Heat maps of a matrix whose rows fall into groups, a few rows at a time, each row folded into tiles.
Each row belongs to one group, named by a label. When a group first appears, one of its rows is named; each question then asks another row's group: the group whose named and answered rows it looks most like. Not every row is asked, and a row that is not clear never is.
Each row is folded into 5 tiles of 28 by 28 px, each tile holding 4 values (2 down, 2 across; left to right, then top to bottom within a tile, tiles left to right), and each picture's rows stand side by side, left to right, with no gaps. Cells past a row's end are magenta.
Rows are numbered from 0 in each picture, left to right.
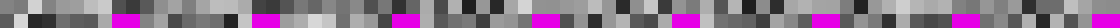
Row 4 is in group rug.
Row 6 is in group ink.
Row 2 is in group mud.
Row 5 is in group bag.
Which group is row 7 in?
bag
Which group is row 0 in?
ink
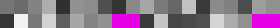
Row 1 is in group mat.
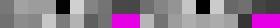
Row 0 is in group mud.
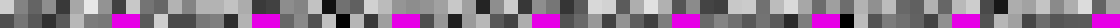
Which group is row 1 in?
ink
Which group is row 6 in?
rug
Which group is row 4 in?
ink
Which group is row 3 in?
rug
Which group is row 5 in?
ink
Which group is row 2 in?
bag
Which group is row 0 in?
mat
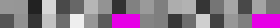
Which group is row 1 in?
rug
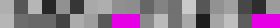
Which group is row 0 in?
bag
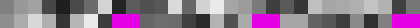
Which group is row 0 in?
mud
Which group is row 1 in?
ink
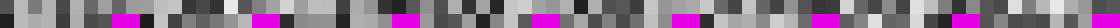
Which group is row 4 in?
bag
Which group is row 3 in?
bag
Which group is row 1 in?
rug
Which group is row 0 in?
mud
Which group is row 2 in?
mat
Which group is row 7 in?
ink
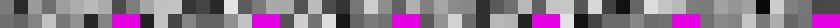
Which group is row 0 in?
ink
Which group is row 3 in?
mud
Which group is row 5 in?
mud
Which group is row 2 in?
bag
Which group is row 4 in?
bag
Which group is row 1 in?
rug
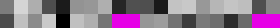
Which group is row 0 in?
mud
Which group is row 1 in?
ink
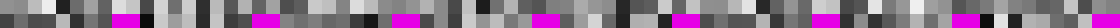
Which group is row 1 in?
mud
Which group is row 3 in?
mat
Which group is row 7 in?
rug
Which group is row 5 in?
rug
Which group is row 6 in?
ink
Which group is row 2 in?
ink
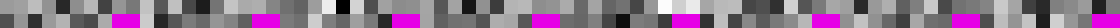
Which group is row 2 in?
mud
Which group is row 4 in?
bag
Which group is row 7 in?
mud
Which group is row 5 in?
rug
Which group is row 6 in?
mat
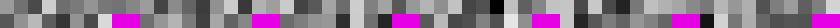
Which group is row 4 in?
bag
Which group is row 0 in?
mat
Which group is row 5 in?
rug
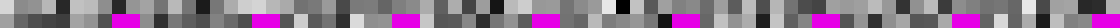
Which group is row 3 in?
bag
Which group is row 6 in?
rug
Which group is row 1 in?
bag
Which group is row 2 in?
mat
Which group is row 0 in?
mat
